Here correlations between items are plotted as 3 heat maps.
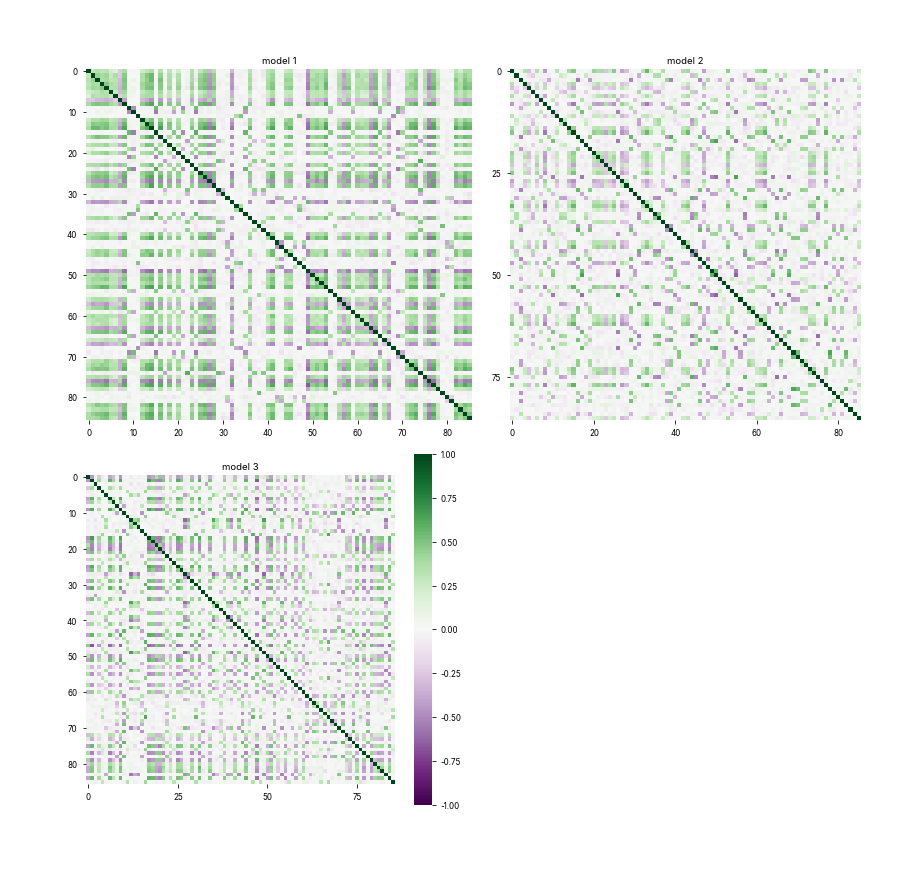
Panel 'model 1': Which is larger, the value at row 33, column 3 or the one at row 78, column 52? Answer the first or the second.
the second
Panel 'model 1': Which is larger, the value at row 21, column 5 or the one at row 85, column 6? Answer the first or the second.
the second
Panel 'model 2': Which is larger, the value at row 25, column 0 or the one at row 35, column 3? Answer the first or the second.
the first
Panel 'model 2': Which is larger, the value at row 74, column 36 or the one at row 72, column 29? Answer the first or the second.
the second
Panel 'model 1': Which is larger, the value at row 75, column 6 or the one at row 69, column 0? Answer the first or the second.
the first
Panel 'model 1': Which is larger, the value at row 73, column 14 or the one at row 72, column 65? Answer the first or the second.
the first
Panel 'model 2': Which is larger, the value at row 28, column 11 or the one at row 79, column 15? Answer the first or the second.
the second
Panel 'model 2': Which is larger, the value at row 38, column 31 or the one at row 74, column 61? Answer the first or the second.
the second
